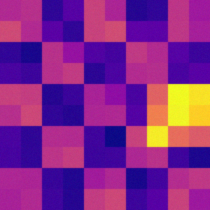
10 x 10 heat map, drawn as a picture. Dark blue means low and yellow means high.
On average the colour sits 30% of the way up the scale. An odd patch, higher than its surroundings, sits in the middle right. The middle right is the ninth with the highest average. No single row or column stands out from its neighbours.
